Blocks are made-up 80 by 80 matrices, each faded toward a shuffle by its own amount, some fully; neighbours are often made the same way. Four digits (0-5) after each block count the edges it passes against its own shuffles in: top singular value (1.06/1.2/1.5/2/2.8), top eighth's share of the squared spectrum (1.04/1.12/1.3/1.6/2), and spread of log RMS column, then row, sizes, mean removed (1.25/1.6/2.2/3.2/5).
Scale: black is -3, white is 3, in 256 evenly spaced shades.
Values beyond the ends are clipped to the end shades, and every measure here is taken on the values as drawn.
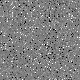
2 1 0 0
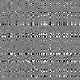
5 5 3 4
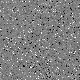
0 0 0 0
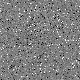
2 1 0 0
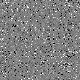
3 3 1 2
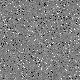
1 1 0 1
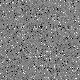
2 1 0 1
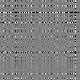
5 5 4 4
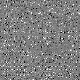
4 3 1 2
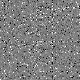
3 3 1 1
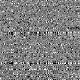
4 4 2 3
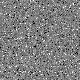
1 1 0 0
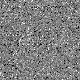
2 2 0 1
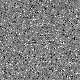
0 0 0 0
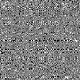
4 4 2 3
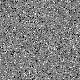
2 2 0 1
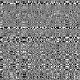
5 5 3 4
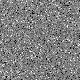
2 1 0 0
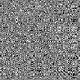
4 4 2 3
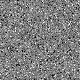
1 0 0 0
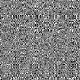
4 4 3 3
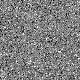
1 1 0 0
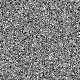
0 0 0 0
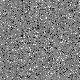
3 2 0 0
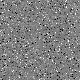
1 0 0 0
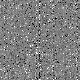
3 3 2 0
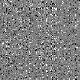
4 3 3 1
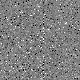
3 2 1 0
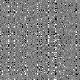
4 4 3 2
